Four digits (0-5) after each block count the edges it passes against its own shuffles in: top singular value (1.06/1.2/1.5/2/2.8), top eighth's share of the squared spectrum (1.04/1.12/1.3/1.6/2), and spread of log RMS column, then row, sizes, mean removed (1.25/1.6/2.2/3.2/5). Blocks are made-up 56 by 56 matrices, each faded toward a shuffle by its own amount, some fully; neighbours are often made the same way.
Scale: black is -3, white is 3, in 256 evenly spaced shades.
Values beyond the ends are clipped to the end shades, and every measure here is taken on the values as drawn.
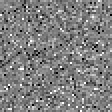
2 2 0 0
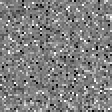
0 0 0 0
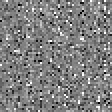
1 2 2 0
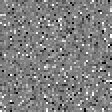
0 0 0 0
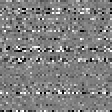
4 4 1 4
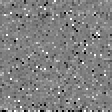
2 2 0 0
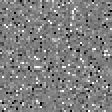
2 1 0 0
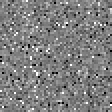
0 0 0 0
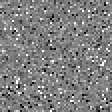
0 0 0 0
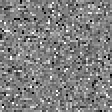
0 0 0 0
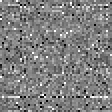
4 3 1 2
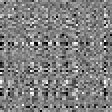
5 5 3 3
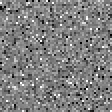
1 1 0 0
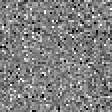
3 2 0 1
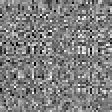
4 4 2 2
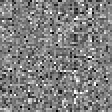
3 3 2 1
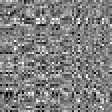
4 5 3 3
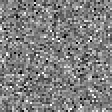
2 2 0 0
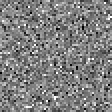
1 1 0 0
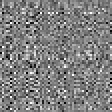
4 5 3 3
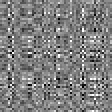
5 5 4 4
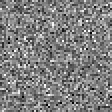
2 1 0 0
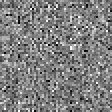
3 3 1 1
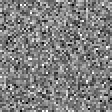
1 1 0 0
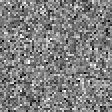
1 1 0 0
